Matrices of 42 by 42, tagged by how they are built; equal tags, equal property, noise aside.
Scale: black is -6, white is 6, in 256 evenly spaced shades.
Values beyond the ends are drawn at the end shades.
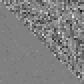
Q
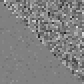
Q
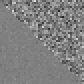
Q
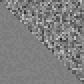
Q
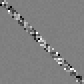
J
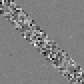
J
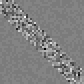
J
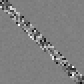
J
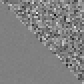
Q
